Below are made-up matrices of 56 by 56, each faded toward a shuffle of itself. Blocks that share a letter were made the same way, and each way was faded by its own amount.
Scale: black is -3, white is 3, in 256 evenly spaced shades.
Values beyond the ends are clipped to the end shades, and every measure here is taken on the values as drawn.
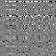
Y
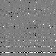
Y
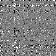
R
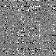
R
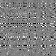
Y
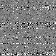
R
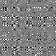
Y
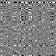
Y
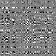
Y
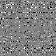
R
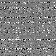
R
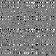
Y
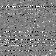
R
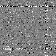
R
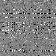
R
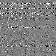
R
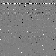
Y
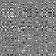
Y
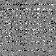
R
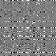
Y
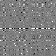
Y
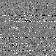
R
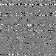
R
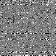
R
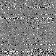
R
